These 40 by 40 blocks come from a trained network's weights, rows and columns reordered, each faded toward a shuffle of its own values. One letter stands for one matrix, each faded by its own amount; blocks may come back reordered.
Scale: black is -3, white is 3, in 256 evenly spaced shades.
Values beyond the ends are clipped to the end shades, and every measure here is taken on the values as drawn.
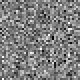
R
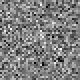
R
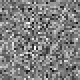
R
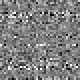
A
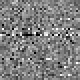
A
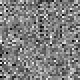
R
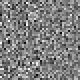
R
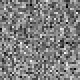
R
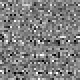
A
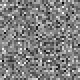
R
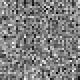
R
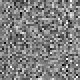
R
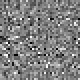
A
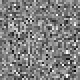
R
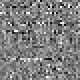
A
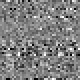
A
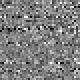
A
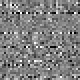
A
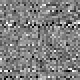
A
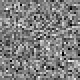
R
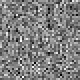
R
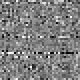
A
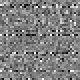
A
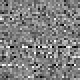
A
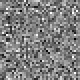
R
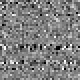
A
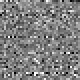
A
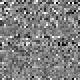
A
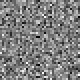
R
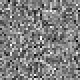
R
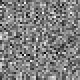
R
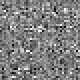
A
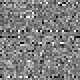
A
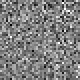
R
